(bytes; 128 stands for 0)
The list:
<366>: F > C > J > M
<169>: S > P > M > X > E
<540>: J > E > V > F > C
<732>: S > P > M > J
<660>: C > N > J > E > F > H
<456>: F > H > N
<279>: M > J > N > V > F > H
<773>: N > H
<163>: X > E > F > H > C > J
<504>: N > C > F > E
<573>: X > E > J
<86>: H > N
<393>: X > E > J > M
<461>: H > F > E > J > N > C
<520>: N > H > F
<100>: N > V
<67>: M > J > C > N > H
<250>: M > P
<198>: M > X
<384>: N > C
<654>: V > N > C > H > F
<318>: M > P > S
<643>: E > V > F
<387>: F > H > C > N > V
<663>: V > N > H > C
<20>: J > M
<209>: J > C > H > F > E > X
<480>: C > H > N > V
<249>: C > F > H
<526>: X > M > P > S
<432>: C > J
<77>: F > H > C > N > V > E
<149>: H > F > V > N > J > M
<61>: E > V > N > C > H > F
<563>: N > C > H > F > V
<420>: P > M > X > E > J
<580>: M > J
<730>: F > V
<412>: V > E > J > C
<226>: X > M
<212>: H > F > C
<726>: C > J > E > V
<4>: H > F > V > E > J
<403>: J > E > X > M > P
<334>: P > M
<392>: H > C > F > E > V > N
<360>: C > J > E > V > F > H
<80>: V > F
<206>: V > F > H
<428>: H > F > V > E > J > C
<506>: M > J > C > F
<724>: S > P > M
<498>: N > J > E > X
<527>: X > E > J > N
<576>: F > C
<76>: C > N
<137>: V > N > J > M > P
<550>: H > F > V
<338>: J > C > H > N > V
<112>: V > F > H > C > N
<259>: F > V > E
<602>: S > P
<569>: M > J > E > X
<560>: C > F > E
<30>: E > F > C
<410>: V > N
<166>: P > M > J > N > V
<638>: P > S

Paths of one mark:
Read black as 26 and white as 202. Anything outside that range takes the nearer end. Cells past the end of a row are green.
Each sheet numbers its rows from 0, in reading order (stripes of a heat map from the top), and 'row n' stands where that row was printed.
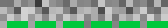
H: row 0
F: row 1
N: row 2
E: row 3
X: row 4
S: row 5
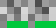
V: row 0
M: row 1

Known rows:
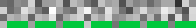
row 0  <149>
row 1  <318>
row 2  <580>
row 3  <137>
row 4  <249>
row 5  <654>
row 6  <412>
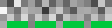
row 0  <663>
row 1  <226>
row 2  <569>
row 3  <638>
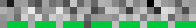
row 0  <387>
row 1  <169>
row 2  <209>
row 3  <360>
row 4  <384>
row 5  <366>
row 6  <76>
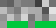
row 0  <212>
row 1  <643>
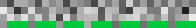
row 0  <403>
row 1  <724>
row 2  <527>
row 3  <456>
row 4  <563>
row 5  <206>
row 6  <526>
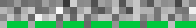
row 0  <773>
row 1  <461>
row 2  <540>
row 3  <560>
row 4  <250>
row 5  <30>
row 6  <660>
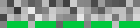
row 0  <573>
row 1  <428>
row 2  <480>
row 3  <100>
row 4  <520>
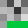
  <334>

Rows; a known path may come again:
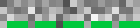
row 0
<498>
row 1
<732>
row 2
<726>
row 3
<461>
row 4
<602>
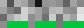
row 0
<580>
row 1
<387>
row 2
<80>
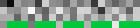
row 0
<77>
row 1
<540>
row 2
<410>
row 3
<576>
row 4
<86>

